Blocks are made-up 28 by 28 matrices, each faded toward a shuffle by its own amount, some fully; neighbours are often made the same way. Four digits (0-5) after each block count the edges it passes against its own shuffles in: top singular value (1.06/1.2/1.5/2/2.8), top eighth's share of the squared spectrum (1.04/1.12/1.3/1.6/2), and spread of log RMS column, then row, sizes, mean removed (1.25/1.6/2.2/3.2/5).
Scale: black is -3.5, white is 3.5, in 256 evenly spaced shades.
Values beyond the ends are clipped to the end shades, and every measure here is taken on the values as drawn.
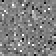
0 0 0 0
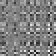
4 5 4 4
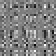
4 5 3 3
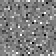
0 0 0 0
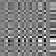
4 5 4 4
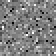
0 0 0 0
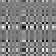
4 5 4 4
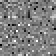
3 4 1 1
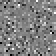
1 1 0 0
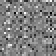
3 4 2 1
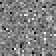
1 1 0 0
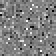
1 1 0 0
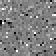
0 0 0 0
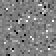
0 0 0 0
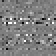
2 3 0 3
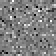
1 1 0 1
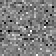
1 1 0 2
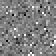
1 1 0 1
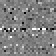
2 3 0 2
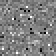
1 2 0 1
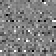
2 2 0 2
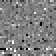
2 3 0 1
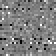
1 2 0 1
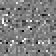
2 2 0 2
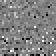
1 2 0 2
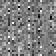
2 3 3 0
